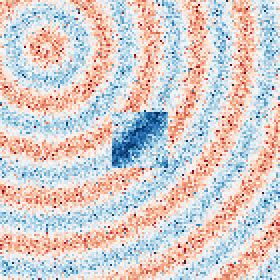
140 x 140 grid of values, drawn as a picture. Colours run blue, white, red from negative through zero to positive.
Neither half mirrors the other. Rings spread out from the top left. In the centre lies a patch that is lower than the rest. The ninth with the lowest average is the centre. No overall slope runs across the table.
